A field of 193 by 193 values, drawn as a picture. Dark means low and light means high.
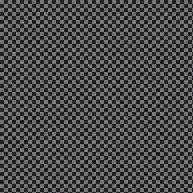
Histogram: two levels. Slope: none. Odd rows or columns: none. Grain: checkered. Average level on the scale: 30%.
